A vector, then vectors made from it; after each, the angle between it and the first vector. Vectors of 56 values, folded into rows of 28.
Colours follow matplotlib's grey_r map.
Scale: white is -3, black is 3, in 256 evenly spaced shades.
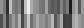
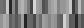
partly opposed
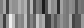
orthogonal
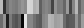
partly aligned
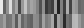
partly aligned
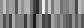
orthogonal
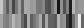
partly aligned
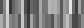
nearly opposite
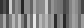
partly aligned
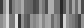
partly opposed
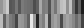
partly opposed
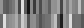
partly opposed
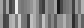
orthogonal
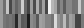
partly opposed
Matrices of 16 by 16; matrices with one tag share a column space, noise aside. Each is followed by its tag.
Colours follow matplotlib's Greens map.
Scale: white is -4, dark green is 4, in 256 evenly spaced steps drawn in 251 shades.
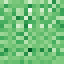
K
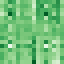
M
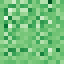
K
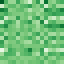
K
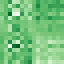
M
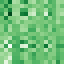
M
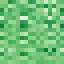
K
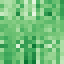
M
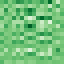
K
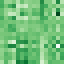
M
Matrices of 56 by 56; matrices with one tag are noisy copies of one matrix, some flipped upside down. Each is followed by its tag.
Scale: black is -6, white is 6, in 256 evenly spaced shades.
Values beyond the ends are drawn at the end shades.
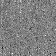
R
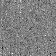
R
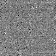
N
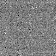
N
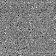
N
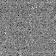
N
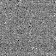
N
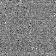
N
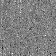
R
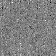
R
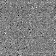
N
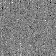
R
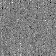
R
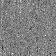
R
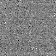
N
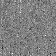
R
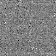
N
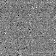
N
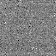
N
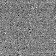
N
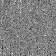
R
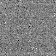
N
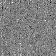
R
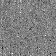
R
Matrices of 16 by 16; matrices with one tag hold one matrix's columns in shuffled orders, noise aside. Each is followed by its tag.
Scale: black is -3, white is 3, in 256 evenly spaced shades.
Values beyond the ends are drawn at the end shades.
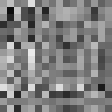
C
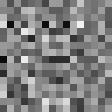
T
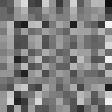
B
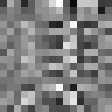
B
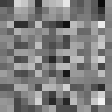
B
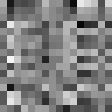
B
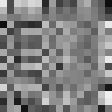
B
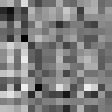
C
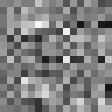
T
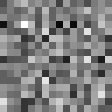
T
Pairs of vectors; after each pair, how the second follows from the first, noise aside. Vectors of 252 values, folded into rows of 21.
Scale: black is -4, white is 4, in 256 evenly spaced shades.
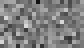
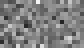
negated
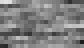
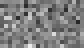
shuffled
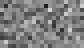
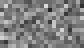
negated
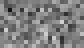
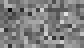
sign-scrambled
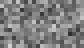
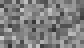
negated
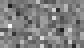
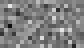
sign-scrambled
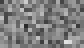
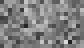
sign-scrambled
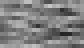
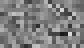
sign-scrambled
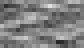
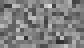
sign-scrambled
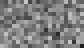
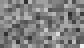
negated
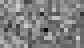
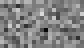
sign-scrambled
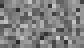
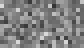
negated
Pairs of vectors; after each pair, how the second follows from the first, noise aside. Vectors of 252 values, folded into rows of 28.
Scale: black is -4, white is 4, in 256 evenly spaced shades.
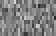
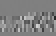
partly zeroed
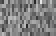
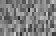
reversed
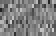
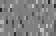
partly zeroed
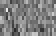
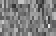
reversed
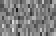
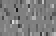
partly zeroed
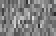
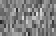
reversed
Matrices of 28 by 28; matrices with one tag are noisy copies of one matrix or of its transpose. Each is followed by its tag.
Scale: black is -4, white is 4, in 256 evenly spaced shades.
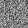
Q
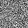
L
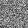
Q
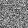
Q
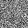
L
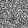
L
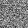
Q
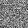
Q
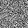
L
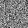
Q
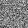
Q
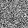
L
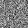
Q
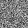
L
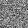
Q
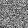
Q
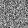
Q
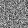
Q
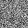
L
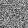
Q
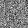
Q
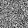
L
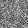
L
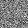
L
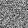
Q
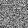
Q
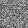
Q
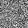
L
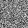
L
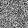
L
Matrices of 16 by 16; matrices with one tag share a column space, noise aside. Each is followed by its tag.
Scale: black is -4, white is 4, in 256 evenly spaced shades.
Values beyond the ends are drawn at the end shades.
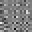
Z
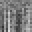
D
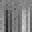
D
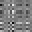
Z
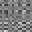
Z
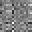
Z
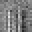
D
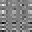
Z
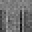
D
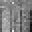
D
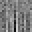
D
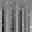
D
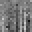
D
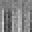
D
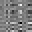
Z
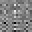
Z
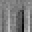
D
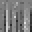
D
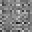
Z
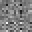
Z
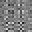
Z
